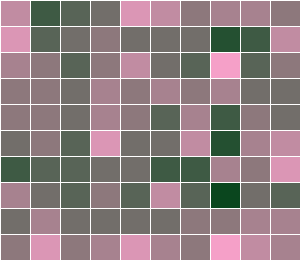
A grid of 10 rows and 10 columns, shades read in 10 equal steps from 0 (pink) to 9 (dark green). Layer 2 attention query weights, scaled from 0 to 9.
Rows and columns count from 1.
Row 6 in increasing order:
1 2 2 3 4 5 5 5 6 8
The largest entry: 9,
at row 8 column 8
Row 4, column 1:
4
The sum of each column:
38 44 54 37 38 43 45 45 42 35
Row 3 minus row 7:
-4 -2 0 -1 -3 -2 -1 -3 2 3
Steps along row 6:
down up down up same down up down down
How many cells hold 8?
2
